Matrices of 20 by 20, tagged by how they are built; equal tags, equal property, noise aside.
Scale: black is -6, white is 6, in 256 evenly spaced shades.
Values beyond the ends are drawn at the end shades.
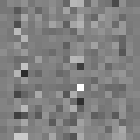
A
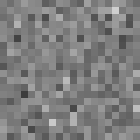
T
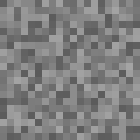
T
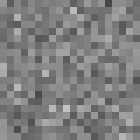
T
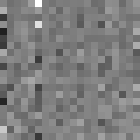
A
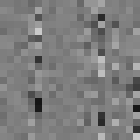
A
